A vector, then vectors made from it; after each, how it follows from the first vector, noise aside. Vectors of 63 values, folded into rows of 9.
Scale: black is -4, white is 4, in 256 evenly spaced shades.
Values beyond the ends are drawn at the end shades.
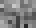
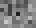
wrapped around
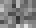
sign-scrambled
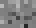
partly zeroed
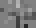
partly zeroed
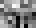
scaled up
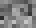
wrapped around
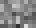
sign-scrambled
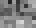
reversed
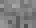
shrunk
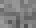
shrunk
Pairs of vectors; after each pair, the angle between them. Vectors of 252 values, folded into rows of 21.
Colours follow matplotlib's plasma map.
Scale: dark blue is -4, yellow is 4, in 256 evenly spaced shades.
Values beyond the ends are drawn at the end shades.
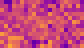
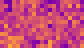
nearly parallel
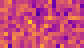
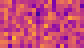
nearly parallel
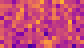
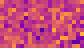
orthogonal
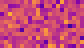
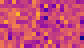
partly aligned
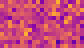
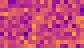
partly opposed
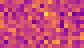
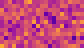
partly opposed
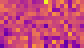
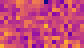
nearly opposite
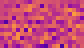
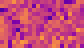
orthogonal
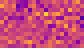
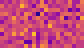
partly opposed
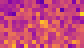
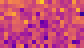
nearly opposite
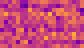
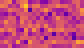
nearly opposite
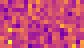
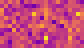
orthogonal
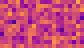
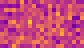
partly opposed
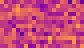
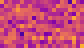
nearly parallel
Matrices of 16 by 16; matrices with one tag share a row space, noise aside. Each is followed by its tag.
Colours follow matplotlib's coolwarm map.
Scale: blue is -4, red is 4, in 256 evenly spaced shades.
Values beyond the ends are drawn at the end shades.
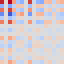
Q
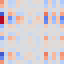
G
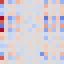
G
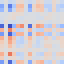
Q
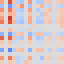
Q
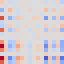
G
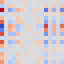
G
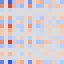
Q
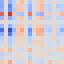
Q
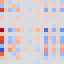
G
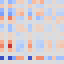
Q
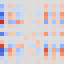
G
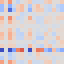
Q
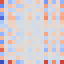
G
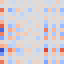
G
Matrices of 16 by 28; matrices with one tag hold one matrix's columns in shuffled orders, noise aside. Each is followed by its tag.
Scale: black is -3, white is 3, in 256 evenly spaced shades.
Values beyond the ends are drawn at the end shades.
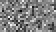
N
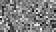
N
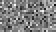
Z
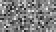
Z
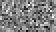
Z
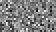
N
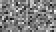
Z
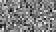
N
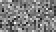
N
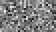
Z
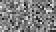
Z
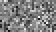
N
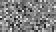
N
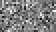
Z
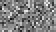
Z
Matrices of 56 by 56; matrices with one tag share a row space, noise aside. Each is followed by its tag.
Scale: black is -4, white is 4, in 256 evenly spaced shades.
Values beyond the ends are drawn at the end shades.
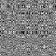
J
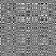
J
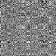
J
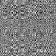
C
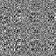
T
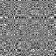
T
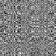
T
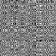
C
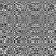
T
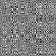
C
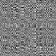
C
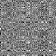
J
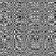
T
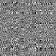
C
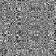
T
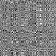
C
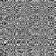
T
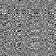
T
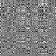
J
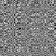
T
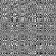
C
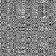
J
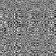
T
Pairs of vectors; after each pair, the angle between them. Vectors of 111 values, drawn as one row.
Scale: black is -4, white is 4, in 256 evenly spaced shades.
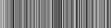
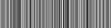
partly aligned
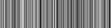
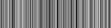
partly aligned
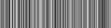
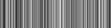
partly opposed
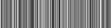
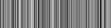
nearly opposite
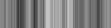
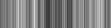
nearly opposite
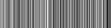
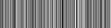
orthogonal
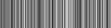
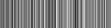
partly aligned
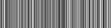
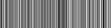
nearly parallel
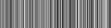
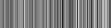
nearly parallel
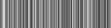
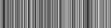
nearly opposite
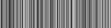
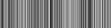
partly aligned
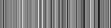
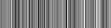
partly opposed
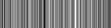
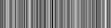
partly aligned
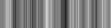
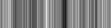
nearly parallel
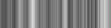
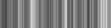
nearly parallel
